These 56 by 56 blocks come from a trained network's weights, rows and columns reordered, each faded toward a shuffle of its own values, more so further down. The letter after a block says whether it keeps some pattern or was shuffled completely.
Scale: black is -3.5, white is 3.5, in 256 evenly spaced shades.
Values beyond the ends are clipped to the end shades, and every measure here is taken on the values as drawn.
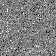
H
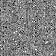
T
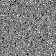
H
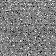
T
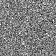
H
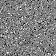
T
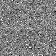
T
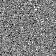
H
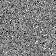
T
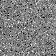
H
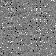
T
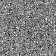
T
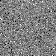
H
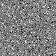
H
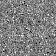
T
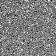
H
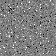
T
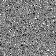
H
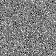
H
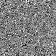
H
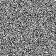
H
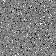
H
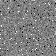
T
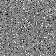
H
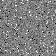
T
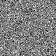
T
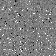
T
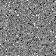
T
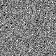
H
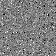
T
